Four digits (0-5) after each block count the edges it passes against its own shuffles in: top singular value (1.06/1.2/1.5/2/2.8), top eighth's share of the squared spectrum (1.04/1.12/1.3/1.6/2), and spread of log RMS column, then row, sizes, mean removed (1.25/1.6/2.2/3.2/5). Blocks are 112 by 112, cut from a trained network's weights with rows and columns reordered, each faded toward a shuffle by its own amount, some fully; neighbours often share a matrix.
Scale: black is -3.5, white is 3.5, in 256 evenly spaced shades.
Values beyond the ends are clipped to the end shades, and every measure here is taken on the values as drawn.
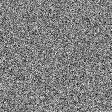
0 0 0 0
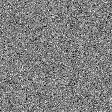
0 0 0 0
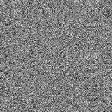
3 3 1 1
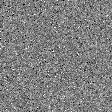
1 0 0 0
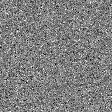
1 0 0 0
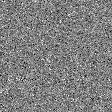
1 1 0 0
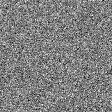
2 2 0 0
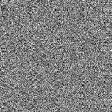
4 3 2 1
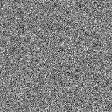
3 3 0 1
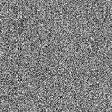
3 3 1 0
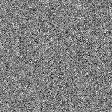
2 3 1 0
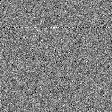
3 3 0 1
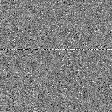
3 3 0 2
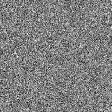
3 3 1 0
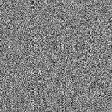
4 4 2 1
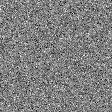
0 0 0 0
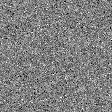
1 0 0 0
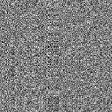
4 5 3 2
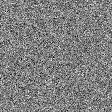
2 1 0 0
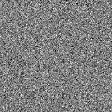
3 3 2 0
